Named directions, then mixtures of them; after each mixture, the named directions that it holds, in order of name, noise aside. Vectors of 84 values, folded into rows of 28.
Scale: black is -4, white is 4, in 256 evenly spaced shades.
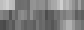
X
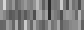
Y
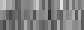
X, Y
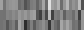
X, Y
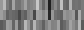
Y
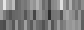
X, Y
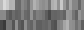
X, Y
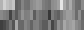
X, Y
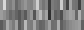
Y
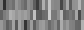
Y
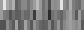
X, Y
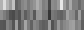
X, Y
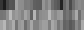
X, Y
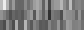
X, Y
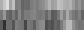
X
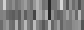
Y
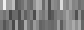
X, Y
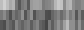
X, Y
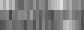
X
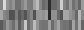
Y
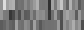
X, Y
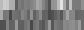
X, Y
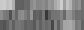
X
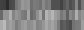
X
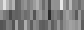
X, Y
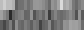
X, Y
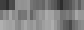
X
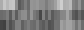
X
